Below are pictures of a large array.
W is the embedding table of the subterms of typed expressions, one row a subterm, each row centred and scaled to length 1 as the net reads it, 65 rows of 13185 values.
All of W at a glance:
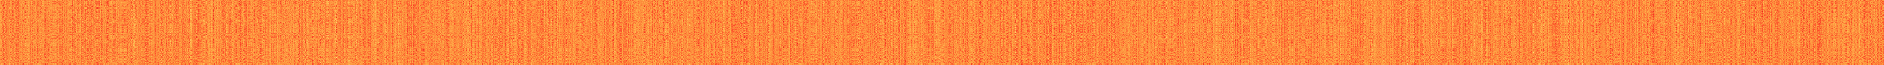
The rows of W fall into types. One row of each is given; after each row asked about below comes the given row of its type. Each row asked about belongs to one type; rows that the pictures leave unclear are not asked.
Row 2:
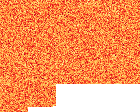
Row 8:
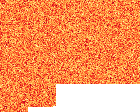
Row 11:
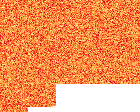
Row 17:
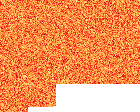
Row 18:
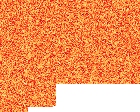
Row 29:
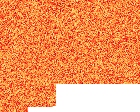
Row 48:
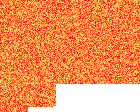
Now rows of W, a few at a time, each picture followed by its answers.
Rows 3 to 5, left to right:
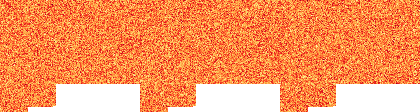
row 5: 17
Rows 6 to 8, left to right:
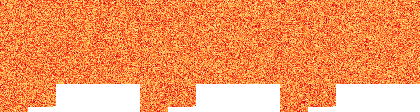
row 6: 11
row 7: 8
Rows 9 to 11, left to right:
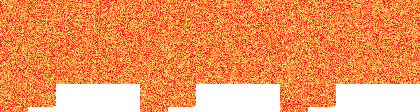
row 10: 18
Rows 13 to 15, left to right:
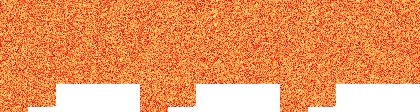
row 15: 18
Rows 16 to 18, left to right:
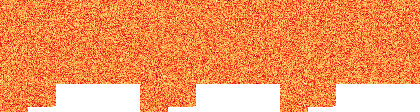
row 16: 11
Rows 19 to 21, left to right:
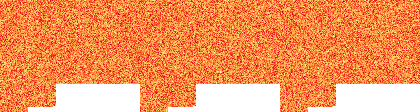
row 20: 8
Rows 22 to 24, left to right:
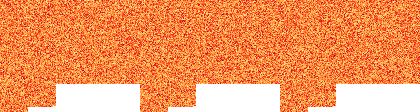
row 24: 29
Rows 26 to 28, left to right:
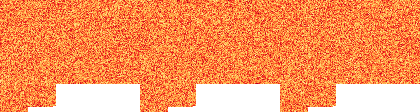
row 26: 48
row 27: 29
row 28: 18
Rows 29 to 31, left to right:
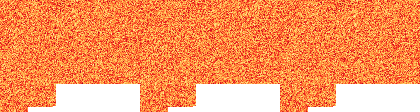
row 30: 48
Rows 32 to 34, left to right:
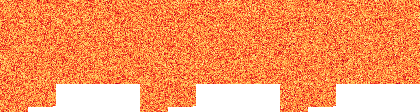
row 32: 29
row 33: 2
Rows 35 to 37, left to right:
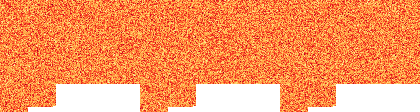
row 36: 2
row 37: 2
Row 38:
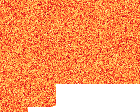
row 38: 29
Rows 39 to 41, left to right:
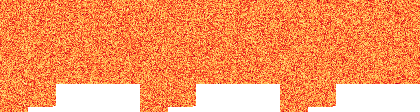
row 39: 18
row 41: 29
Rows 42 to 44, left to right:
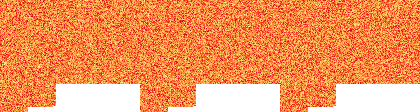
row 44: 48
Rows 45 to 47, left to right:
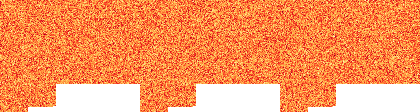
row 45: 17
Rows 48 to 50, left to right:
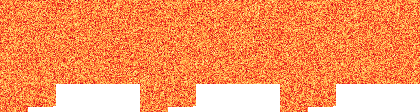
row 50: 48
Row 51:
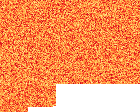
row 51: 2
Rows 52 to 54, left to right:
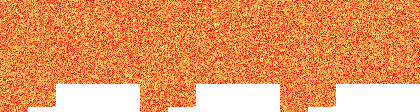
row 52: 29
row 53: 48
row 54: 17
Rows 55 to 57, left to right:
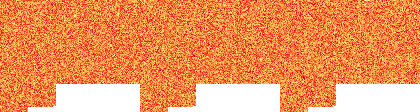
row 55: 48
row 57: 18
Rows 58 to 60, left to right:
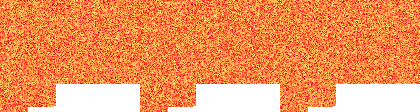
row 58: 11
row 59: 48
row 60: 2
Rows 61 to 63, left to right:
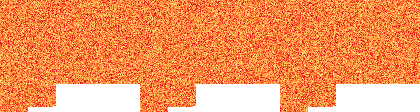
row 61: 2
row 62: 29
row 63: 8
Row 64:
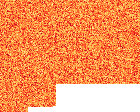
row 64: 8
